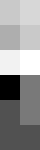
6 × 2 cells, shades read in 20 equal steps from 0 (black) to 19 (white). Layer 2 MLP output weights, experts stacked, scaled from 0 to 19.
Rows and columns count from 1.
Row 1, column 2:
16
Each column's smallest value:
0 6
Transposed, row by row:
15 13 18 0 6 6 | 16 15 19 9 9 6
